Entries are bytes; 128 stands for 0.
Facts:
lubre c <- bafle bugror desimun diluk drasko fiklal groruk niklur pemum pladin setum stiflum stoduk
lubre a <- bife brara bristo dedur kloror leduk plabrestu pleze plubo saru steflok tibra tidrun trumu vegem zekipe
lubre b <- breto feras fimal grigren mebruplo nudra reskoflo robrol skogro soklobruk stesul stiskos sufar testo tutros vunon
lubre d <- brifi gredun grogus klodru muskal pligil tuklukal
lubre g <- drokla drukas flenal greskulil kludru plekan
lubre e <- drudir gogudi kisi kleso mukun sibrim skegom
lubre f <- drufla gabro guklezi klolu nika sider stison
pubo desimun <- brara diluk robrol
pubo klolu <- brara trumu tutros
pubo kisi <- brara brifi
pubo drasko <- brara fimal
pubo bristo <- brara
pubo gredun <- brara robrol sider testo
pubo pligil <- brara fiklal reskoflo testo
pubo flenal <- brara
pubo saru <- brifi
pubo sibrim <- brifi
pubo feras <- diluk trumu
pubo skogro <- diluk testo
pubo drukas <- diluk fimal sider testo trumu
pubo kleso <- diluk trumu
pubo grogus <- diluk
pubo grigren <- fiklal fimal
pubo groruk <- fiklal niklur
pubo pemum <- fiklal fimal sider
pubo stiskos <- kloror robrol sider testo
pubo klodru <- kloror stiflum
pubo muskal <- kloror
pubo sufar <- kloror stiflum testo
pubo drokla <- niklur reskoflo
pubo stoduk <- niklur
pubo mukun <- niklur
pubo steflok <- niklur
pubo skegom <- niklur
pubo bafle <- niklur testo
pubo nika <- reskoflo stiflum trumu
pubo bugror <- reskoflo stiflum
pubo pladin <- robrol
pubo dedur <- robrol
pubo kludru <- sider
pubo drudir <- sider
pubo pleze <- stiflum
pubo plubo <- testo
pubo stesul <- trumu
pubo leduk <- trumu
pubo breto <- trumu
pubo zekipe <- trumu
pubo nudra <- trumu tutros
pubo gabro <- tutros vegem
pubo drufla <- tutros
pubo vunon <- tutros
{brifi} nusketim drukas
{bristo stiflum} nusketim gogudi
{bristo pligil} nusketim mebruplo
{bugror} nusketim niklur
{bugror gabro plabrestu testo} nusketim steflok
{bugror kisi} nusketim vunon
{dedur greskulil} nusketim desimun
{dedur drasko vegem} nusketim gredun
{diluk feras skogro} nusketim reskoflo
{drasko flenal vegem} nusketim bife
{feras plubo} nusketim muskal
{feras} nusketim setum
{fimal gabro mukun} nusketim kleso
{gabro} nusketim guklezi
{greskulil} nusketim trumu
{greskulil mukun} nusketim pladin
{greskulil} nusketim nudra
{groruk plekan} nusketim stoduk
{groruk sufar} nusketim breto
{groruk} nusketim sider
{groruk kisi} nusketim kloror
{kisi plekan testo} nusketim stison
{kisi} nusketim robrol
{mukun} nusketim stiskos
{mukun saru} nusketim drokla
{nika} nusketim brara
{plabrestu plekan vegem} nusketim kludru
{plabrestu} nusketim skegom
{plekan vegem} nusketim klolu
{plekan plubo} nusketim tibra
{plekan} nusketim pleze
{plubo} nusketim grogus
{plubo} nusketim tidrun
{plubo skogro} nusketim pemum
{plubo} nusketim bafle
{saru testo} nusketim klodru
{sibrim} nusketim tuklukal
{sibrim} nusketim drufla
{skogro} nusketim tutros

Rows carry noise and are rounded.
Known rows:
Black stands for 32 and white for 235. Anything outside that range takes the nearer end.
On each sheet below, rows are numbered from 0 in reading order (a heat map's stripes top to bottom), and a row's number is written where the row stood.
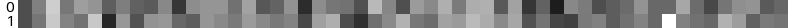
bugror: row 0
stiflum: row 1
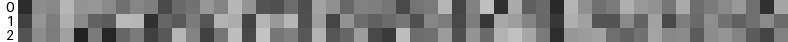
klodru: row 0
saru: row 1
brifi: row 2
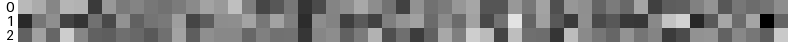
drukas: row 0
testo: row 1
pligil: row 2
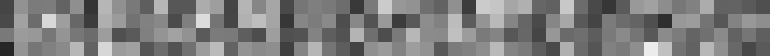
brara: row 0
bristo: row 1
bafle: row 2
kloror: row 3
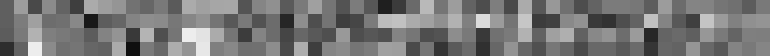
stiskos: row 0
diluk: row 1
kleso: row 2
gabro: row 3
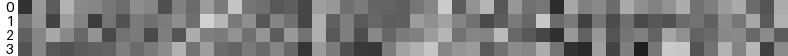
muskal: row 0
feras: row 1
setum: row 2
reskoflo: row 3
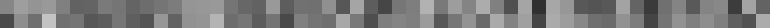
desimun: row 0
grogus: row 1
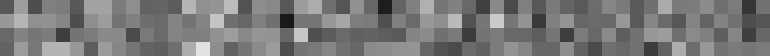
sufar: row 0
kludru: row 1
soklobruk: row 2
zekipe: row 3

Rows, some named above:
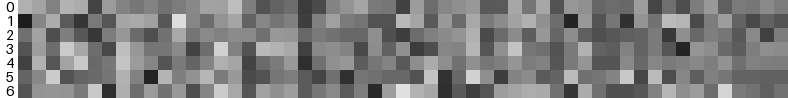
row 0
drukas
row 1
sider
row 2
grigren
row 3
bristo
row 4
plubo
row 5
mukun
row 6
trumu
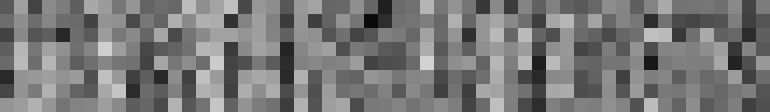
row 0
sufar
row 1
kisi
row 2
robrol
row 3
dedur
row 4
gredun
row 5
plabrestu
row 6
saru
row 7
plekan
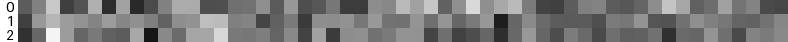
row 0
niklur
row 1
nika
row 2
gabro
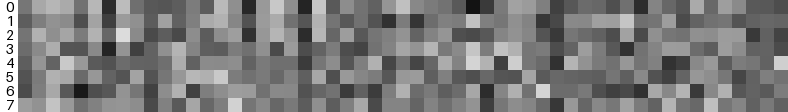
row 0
vegem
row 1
gogudi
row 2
bife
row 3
fiklal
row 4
pligil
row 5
drufla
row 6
fimal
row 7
greskulil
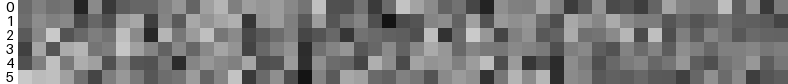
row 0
tutros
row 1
sibrim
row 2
mukun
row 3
plubo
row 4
bugror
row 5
flenal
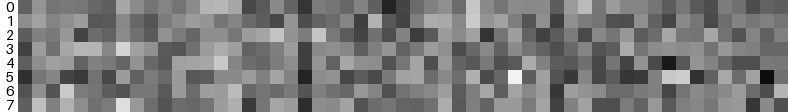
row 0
drudir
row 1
pemum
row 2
mebruplo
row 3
pleze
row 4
klolu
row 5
testo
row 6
grogus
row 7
dedur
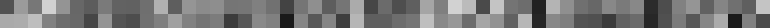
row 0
pligil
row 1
drasko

